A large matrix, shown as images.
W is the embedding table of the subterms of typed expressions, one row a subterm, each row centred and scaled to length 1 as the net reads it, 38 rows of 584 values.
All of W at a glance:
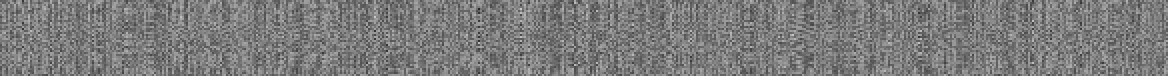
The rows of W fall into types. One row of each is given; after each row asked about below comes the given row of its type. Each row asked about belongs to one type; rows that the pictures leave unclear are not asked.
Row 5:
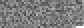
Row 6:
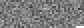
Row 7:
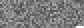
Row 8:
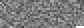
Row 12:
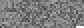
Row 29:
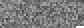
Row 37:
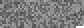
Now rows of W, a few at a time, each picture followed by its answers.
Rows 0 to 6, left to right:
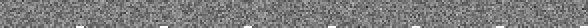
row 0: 8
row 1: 29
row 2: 7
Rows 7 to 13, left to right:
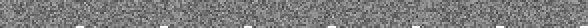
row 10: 7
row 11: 8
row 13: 5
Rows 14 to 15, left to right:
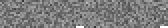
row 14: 8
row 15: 12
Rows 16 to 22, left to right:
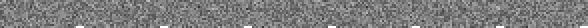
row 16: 7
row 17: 6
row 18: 6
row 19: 12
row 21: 37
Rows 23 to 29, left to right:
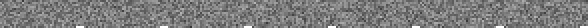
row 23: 8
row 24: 5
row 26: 29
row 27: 12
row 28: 7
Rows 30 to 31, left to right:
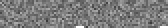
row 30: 7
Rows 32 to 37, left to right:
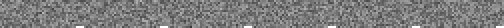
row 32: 29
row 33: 8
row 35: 5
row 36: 5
